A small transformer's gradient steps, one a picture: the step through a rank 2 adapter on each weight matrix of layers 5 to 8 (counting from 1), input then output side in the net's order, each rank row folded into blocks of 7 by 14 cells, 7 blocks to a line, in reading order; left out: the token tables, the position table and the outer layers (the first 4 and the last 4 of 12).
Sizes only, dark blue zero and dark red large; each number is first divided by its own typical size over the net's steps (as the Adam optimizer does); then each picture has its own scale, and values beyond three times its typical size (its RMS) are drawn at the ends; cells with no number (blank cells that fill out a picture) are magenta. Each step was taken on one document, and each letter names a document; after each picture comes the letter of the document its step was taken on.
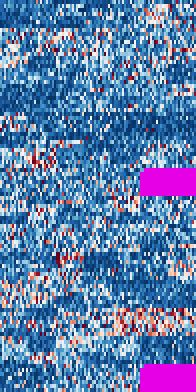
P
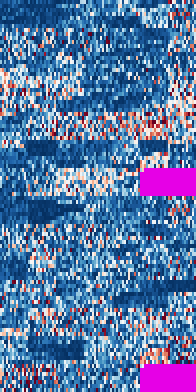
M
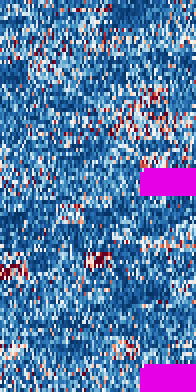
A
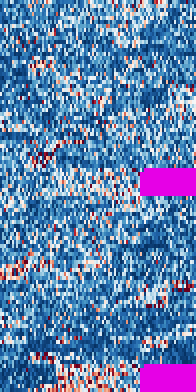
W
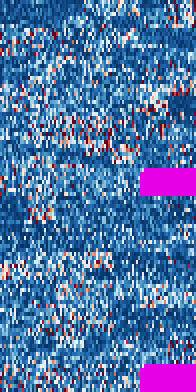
A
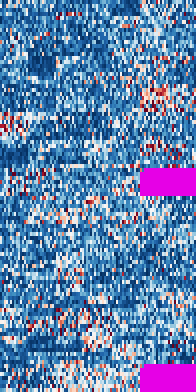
P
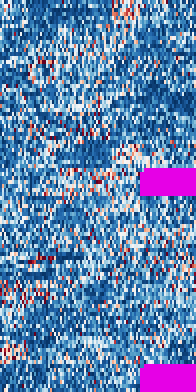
W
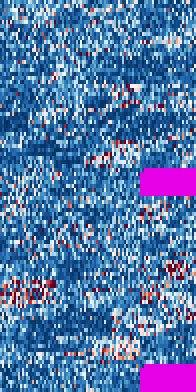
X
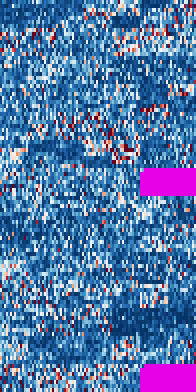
A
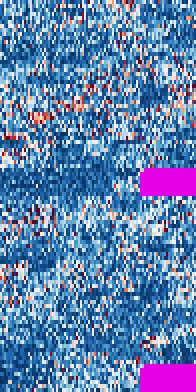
W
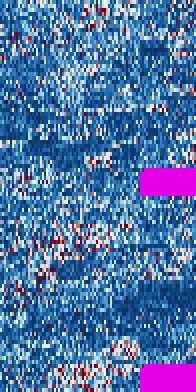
X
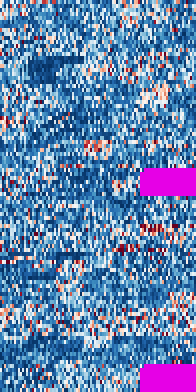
P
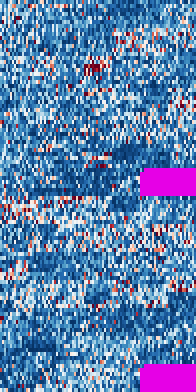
W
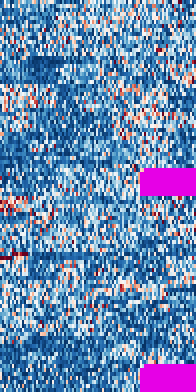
P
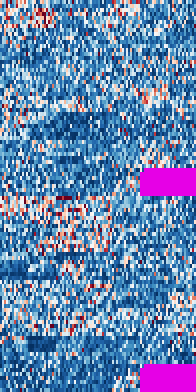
P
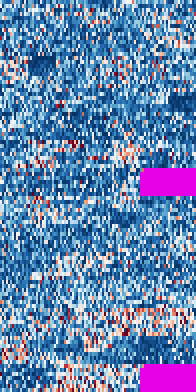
P
